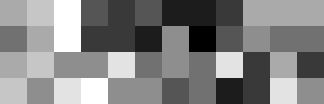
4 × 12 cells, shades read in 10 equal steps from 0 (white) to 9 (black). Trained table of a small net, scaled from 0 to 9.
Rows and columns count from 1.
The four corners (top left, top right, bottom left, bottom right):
3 3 2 4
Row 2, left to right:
5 3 0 7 7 8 4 9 6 4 5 5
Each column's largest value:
5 4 4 7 7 8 8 9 8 7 5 7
